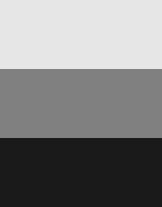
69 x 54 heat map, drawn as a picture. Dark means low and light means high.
The table splits into 3 rows of 1 panel. Panel 1,1: very high, flat. Panel 2,1: middling, flat. Panel 3,1: very low, flat.
